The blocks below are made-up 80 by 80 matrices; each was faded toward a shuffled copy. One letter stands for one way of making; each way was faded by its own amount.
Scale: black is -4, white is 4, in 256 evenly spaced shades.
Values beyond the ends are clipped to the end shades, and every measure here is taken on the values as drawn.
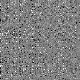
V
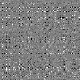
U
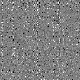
V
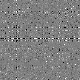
U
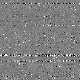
U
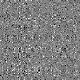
V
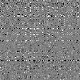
U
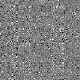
V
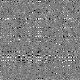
U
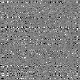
U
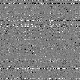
U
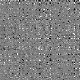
U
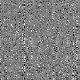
V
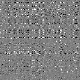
U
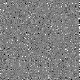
V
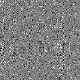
V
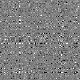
U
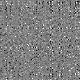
V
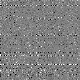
U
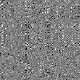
V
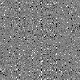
V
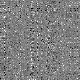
V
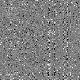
V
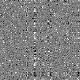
V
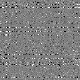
U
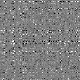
U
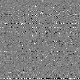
U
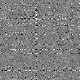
U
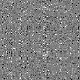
V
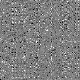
V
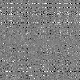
U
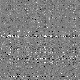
U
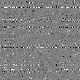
U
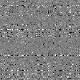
U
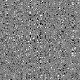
V
